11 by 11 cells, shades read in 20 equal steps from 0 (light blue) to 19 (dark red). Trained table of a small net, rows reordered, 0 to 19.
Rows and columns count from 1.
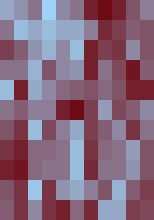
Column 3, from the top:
9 4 6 3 4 8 2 10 10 1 7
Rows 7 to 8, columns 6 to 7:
4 14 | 2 15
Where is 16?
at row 2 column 8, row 9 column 7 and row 11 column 7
